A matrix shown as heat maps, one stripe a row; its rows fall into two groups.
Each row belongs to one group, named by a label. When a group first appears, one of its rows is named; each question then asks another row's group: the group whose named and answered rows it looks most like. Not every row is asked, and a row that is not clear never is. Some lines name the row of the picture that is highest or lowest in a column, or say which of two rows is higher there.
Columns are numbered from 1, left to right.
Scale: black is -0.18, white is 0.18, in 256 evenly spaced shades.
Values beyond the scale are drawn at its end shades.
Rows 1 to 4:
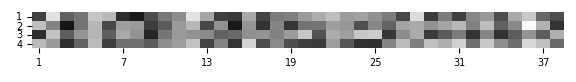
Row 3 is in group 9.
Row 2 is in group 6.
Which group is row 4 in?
6
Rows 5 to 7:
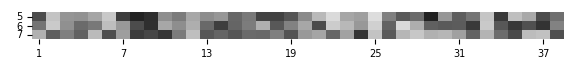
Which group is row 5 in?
9
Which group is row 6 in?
9
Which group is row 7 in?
6
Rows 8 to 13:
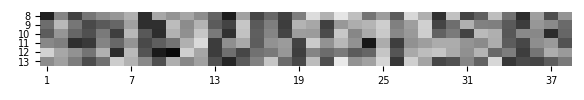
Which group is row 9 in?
9
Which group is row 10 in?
9
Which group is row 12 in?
6
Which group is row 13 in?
9
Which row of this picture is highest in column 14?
11
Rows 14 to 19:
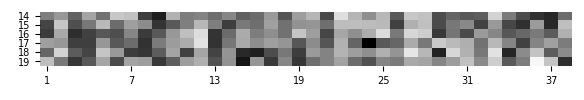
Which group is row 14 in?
9
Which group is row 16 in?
9
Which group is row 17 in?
6
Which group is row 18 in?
9
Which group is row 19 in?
6
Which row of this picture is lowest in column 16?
18
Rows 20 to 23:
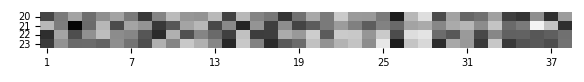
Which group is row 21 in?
6
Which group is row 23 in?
9
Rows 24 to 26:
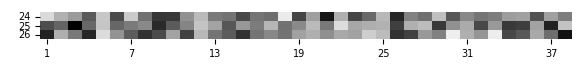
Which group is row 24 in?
6
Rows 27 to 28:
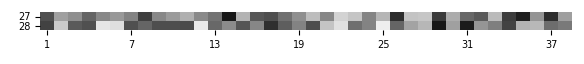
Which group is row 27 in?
9
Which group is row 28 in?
9
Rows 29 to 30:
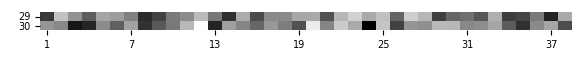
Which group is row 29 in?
9
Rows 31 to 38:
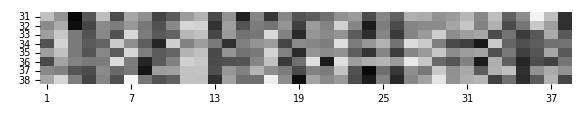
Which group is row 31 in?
6
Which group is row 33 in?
6
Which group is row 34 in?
9
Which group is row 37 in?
6
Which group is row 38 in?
6
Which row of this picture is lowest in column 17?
31
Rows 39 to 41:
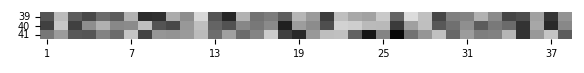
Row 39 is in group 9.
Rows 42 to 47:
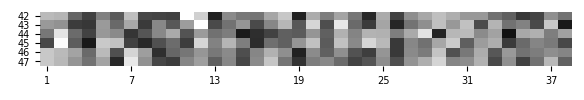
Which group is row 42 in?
6
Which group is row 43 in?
6
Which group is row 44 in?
9
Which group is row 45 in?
9
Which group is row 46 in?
6
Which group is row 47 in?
6
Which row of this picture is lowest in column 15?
44
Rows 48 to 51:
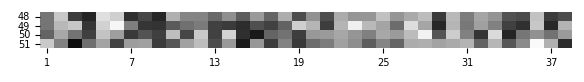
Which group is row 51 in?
6
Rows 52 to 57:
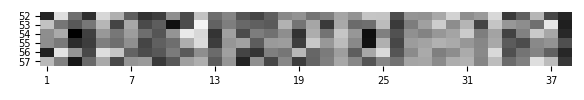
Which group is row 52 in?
9
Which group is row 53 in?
6
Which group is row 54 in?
6
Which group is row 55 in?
6
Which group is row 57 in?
6
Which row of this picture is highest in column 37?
53
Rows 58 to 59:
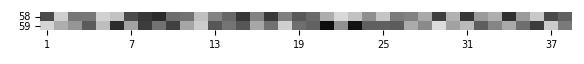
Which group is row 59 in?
6
